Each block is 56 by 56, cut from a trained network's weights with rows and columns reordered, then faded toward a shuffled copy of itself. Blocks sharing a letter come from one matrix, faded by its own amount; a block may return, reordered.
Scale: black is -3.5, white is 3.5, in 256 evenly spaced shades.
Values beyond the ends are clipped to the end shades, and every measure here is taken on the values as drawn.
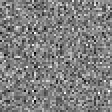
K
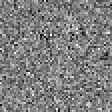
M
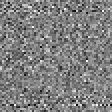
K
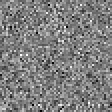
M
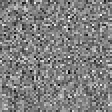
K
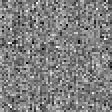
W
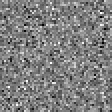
M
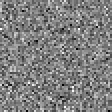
M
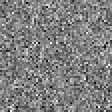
M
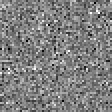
M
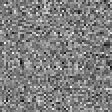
K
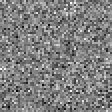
M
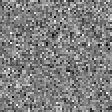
M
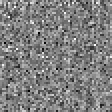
W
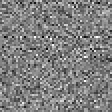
K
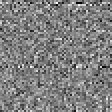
K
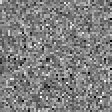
M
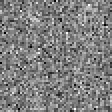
W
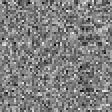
K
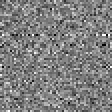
K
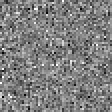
M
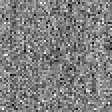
W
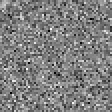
M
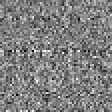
K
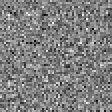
K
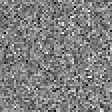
M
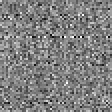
K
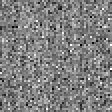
W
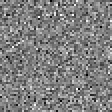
M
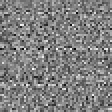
K
